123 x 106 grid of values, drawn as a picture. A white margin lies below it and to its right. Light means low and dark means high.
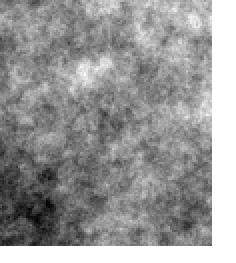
Odd rows or columns: none. Stripes: none. Average level on the scale: 50%. Ninth with the highest average: bottom left. Slope: up to the bottom left.
